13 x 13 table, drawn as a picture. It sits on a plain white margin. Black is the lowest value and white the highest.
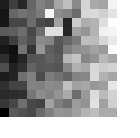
The texture is fine-grained noise. The ninth with the highest average is the top right. In the top middle lies a patch that is rougher than the rest. On average the colour sits 50% of the way up the scale. The field climbs toward the right. No regular stripes run through it.
